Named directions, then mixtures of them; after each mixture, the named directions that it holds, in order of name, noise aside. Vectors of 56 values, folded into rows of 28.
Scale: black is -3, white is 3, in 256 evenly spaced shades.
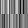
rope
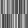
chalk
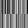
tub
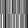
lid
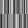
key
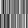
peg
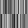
chalk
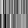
lid, peg, tub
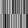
chalk, lid, peg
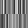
key, rope, tub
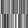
chalk, peg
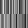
peg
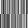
peg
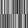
chalk, key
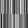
key, lid
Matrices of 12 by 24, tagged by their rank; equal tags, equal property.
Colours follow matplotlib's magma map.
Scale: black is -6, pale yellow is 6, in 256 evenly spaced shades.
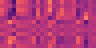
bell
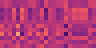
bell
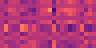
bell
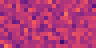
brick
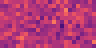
brick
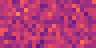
brick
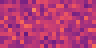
brick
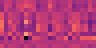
bell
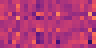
bell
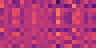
bell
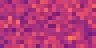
brick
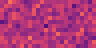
brick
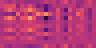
bell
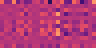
bell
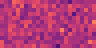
brick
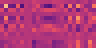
bell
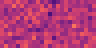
brick
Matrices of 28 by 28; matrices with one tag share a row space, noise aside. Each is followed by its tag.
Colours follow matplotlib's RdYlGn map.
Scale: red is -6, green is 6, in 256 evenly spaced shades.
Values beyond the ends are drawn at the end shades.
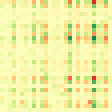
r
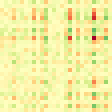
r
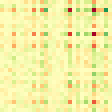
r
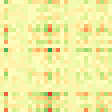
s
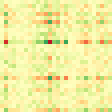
s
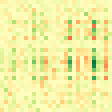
r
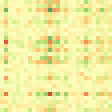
s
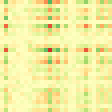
s
